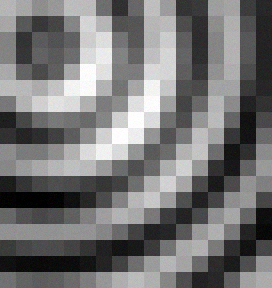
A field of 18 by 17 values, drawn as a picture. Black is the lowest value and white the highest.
Concentric rings centre on the top left. The ninth with the lowest average is the bottom left. No row or column stands out. Neither half mirrors the other.
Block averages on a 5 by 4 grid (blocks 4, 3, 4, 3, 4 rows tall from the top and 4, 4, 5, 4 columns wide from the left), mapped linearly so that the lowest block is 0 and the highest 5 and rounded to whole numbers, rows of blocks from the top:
2432 / 4542 / 2541 / 0232 / 1121
